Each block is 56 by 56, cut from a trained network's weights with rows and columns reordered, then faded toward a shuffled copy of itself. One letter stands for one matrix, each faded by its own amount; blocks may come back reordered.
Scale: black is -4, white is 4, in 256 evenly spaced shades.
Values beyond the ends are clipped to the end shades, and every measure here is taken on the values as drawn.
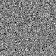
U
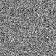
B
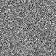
B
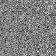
U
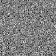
U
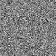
B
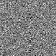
U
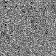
U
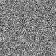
B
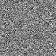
B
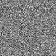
B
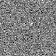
U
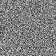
B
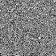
U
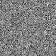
U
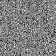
U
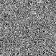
U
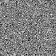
U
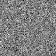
U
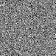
U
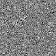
U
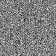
U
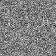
B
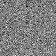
U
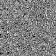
U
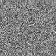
B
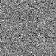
U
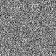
B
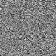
B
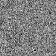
U
